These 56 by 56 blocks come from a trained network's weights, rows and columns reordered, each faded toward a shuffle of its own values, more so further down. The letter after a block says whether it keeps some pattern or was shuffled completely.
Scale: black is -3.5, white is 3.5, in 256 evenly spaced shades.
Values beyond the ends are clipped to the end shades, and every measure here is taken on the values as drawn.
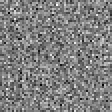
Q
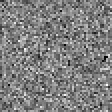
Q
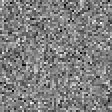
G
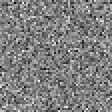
G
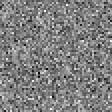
Q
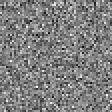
Q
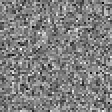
Q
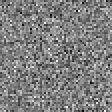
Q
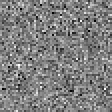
Q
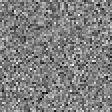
Q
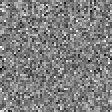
Q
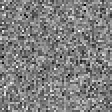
Q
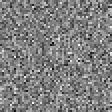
Q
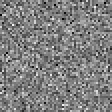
G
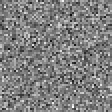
G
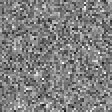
G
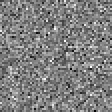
G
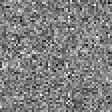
Q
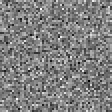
G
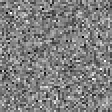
G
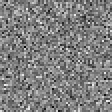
G
